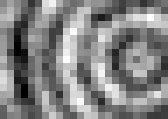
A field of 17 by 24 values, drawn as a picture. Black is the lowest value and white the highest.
Slope: none. Ninth with the highest average: centre. Rings: centred on the middle right. Average level on the scale: 50%.
